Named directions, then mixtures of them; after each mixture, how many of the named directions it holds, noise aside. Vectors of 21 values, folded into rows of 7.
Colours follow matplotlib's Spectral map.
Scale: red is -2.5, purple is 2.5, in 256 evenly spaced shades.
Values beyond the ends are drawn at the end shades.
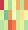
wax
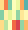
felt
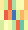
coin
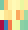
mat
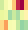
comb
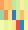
two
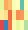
two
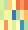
two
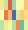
one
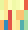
three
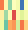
three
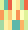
one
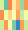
one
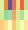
three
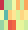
one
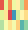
two
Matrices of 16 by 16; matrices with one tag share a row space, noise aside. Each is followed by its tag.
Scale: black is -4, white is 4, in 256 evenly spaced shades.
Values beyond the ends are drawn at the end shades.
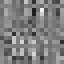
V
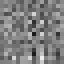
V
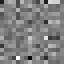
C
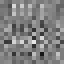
V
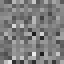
V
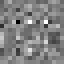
C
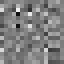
C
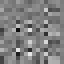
C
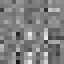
C
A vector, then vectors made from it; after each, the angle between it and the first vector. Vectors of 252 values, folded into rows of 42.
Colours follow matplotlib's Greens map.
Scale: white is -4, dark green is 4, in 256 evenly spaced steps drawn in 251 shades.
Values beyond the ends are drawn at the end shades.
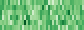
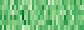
partly aligned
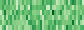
orthogonal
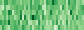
partly opposed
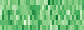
nearly opposite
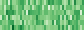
partly opposed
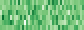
nearly opposite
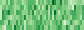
partly opposed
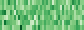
orthogonal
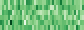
partly opposed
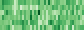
orthogonal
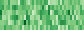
nearly parallel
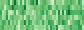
partly aligned
